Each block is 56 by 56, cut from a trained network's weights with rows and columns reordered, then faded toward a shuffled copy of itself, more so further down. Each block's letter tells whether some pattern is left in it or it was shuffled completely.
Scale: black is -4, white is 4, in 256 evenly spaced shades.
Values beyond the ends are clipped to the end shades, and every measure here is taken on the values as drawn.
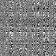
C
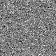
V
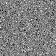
V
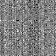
C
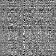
C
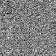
C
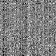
C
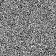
V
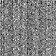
C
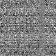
C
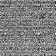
C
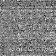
C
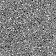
V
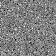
V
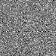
C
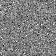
V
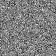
V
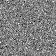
V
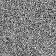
V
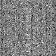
C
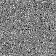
V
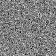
V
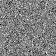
V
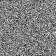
V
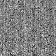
C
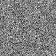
C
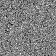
V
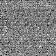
C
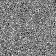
V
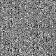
C
